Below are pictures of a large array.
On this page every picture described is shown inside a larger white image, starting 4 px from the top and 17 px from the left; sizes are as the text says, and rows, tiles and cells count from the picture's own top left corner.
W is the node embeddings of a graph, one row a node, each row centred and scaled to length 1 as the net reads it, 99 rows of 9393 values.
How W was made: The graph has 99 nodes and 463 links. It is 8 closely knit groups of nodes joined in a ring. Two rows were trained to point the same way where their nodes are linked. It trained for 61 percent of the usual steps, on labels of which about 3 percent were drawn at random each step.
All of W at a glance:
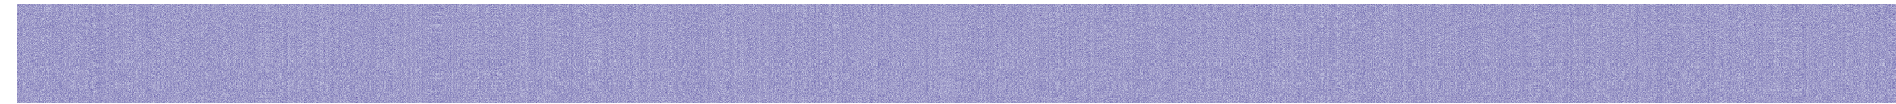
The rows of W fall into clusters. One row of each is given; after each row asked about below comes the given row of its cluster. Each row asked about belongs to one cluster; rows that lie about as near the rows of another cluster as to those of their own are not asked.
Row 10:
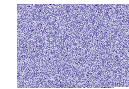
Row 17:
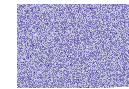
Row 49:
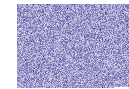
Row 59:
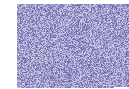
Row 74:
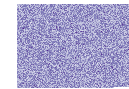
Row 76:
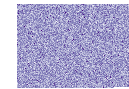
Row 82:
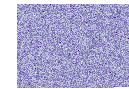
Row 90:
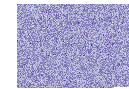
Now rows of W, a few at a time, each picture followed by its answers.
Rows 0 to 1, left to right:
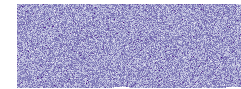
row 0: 17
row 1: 10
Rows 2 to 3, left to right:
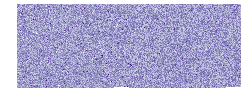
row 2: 76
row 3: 17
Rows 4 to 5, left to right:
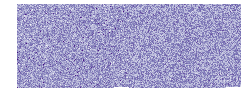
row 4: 82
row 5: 17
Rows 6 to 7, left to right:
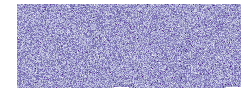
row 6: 82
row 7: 17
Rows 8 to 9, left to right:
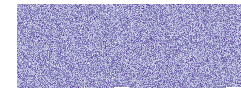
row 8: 74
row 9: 10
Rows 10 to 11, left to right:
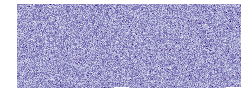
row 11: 82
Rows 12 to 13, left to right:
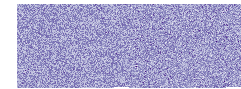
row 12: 74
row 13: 10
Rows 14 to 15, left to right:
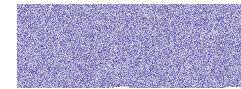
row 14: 49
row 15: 90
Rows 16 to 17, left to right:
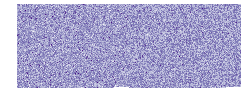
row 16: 76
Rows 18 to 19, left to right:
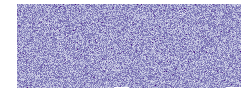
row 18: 49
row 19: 82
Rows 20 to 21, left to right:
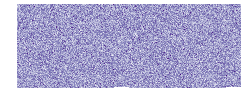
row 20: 74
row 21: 74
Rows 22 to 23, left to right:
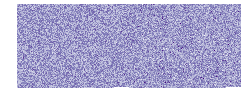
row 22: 74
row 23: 59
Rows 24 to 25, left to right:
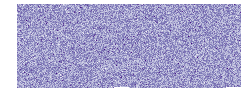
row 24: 49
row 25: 10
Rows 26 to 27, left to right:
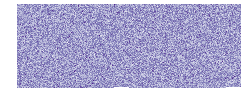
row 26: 82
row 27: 49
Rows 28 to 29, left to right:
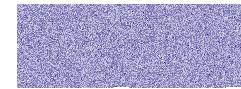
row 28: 74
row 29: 10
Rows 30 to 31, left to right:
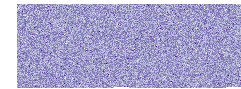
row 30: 76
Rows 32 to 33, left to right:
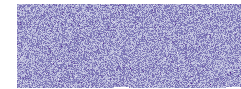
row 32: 17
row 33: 49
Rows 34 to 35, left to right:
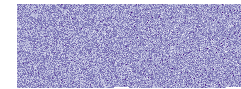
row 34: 90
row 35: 76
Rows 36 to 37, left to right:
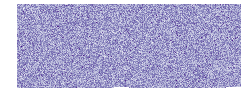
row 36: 90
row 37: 49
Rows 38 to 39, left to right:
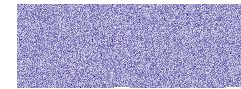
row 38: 10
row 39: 90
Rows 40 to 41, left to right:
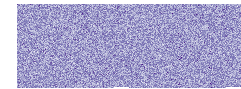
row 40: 76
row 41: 82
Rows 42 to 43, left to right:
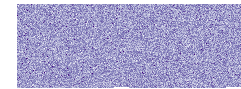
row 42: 59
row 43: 90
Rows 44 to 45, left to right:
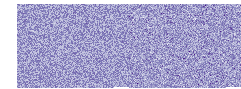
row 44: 76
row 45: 82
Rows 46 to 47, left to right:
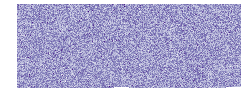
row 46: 10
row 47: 49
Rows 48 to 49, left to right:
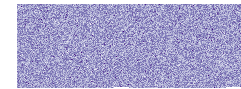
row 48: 76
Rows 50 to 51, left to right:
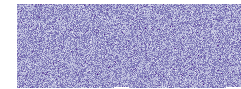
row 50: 10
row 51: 90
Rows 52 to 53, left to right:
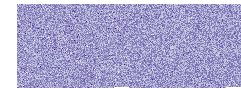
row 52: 49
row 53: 76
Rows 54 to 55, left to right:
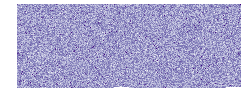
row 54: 82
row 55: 59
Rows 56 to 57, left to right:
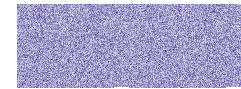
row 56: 10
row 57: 10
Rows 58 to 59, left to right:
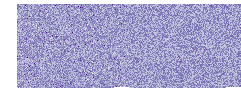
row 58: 10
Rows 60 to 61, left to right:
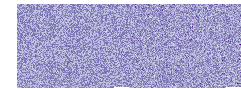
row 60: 59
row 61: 59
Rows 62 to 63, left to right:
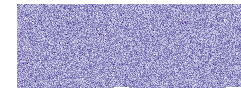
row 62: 90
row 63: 90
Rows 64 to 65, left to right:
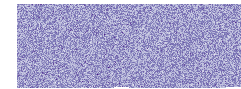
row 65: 17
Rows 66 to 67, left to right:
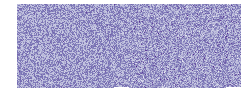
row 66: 82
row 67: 90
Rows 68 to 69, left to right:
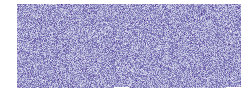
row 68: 90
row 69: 74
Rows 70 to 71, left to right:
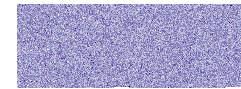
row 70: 74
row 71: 17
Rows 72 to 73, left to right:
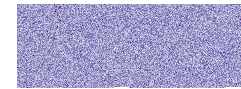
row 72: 49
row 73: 74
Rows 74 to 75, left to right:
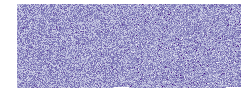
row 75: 59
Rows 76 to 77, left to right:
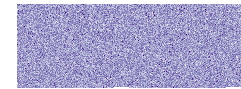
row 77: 82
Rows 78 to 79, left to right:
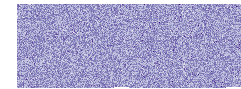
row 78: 10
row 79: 10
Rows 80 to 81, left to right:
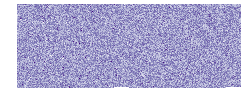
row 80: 10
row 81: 82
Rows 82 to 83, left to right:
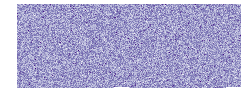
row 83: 10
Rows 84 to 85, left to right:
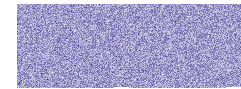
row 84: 82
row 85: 49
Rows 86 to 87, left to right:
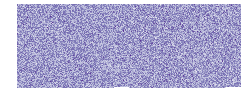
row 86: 49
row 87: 74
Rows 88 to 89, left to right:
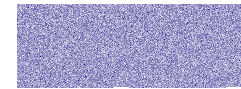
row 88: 76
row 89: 49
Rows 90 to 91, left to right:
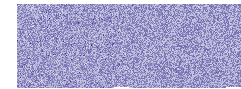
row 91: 59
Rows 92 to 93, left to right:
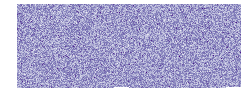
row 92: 59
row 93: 17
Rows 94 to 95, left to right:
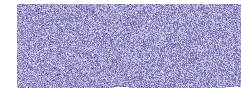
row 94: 74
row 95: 17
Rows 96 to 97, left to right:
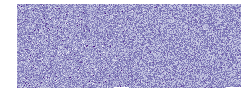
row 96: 76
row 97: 82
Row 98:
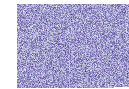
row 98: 17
